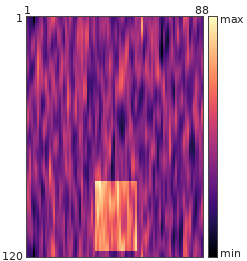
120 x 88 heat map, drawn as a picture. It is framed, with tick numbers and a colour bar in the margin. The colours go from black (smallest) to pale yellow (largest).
The bottom middle is the ninth with the highest average. Streaks run downward. An odd patch, higher than its surroundings, sits in the bottom middle.
